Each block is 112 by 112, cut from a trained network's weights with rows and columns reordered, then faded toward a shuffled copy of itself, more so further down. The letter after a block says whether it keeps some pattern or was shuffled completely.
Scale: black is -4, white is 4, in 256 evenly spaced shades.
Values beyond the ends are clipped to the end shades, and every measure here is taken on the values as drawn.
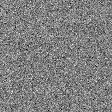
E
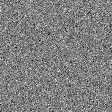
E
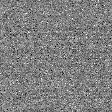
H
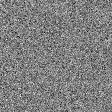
E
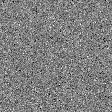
E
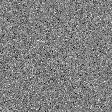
E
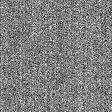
H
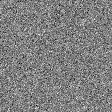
E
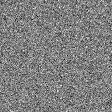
H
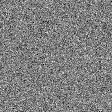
H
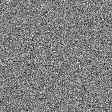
E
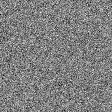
E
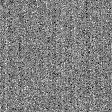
H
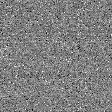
H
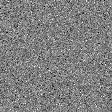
E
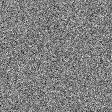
E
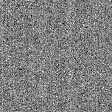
H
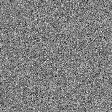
H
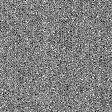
H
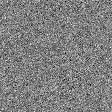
E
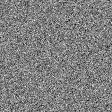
E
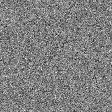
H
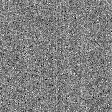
H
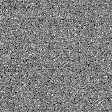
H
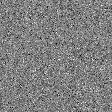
E
